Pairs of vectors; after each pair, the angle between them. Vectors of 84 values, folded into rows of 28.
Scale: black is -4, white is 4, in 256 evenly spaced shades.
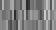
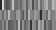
partly aligned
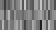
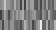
nearly opposite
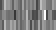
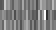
nearly parallel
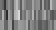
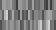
partly opposed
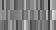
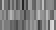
orthogonal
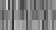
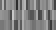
partly opposed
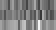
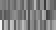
partly aligned
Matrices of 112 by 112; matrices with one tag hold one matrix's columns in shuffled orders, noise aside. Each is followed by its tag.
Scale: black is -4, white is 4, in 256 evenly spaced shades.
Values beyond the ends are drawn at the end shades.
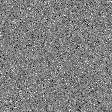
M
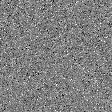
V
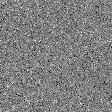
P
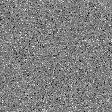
P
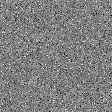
P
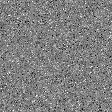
M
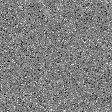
P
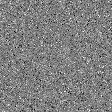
M
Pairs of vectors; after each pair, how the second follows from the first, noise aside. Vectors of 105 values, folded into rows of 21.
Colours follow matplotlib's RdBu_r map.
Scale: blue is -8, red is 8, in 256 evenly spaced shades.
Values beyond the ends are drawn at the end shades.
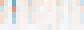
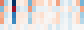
scaled up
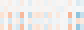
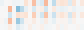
wrapped around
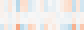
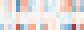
scaled up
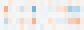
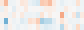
wrapped around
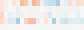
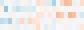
wrapped around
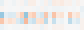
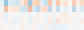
wrapped around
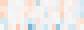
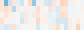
wrapped around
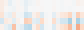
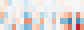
scaled up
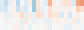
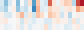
scaled up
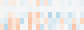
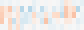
wrapped around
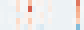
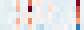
scaled up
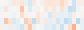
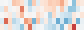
scaled up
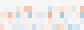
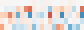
scaled up
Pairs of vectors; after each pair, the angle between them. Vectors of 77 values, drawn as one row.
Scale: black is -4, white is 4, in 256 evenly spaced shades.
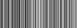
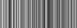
partly opposed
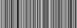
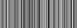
orthogonal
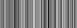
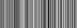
nearly parallel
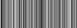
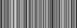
partly aligned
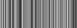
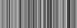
orthogonal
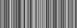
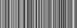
partly aligned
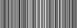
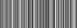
partly opposed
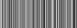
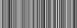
nearly parallel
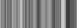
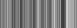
nearly opposite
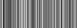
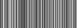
partly opposed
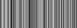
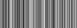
partly opposed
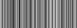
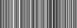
nearly opposite
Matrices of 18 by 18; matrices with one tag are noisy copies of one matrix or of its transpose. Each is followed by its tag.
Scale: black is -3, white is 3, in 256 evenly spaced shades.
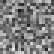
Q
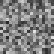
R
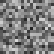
R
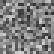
Q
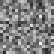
R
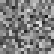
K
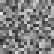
K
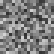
K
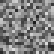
R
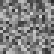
R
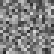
R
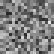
K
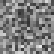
Q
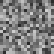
R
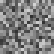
K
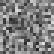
Q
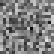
Q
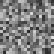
R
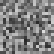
Q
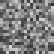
R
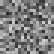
K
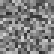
K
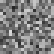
K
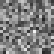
R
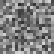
Q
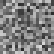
Q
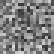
Q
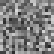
Q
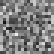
Q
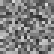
K
